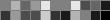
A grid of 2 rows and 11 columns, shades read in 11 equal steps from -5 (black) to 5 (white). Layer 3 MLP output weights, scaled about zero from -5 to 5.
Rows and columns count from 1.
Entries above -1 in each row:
7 4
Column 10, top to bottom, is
-1 -4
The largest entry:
4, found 2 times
